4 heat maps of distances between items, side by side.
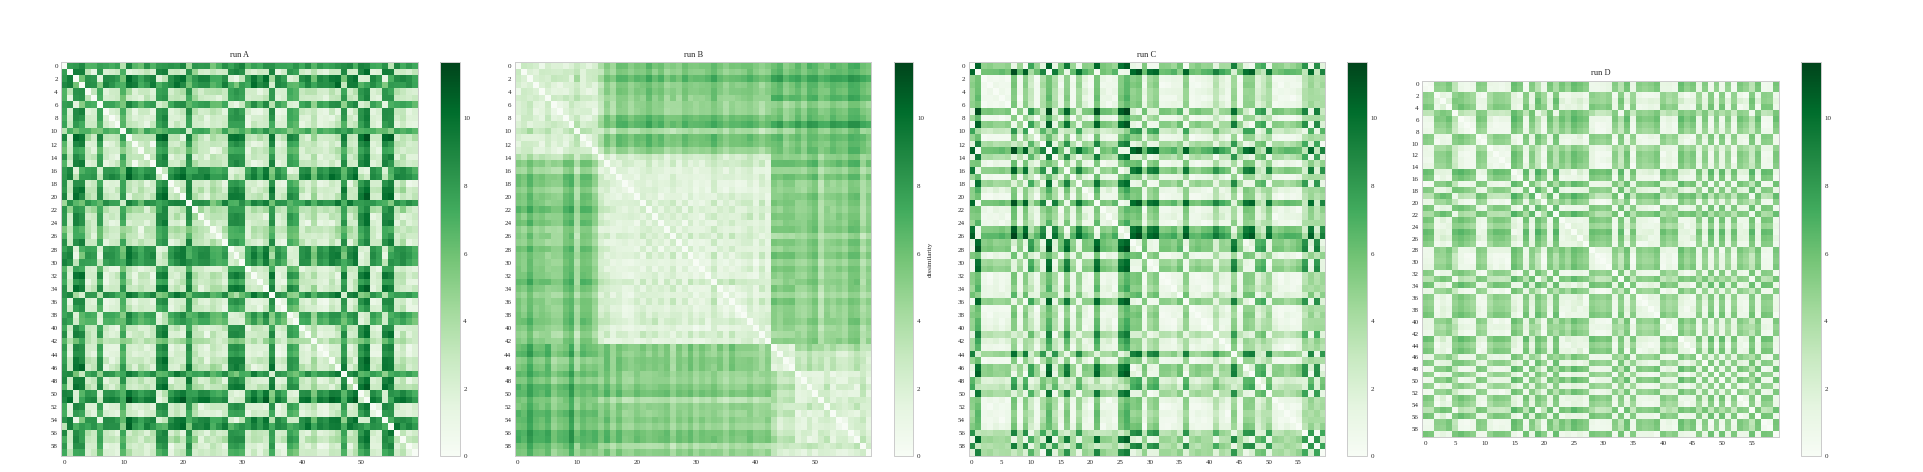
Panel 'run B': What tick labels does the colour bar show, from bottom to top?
0, 2, 4, 6, 8, 10
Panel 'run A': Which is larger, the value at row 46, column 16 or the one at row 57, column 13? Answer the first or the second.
the first
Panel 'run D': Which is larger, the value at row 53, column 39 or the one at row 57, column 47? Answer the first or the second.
the second
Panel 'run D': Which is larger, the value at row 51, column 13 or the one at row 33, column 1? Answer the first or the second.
the first
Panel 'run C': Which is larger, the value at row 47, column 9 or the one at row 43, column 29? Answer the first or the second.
the second
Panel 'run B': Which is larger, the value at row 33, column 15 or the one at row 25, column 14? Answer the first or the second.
the first
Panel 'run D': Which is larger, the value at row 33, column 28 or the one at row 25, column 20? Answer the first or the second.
the second
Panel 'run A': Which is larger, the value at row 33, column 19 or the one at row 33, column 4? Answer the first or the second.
the first
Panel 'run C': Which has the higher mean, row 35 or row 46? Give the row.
46
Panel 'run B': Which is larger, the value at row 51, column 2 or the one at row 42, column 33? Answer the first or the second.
the first
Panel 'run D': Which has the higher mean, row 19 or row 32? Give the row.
19
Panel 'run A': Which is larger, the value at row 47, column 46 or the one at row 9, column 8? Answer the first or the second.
the first
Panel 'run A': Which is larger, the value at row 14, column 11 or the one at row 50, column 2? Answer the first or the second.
the first
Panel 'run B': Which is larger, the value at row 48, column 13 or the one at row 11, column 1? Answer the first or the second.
the first
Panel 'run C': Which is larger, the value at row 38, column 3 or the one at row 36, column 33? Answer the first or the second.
the second
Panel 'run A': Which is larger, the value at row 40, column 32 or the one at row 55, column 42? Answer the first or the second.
the second
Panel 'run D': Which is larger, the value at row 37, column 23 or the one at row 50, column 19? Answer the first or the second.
the second
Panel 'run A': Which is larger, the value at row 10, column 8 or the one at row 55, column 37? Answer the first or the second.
the second
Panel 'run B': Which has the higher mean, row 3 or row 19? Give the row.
3
